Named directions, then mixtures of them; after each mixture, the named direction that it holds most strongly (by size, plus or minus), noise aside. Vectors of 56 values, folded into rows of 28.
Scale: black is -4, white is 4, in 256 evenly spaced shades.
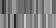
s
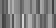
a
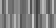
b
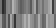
s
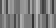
b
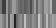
s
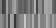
s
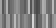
b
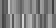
a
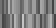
a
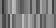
a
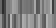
s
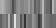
s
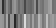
s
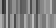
s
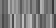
a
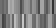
a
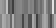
a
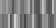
b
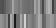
s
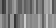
s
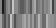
s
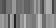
s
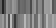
s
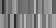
s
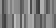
a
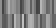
a
